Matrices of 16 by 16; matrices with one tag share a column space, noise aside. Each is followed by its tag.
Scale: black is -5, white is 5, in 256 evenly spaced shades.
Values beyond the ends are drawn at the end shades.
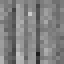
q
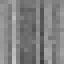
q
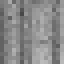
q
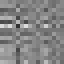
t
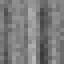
q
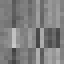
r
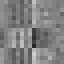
r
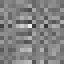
t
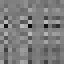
t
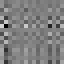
t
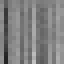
q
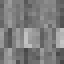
r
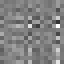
t
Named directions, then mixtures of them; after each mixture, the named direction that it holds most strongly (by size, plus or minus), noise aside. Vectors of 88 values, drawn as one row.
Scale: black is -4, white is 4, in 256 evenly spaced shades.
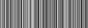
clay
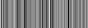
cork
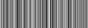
cork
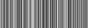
clay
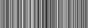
clay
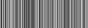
clay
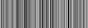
cork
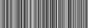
clay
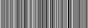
cork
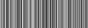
clay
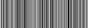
cork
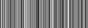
cork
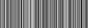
clay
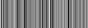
cork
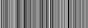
cork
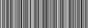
clay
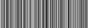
clay
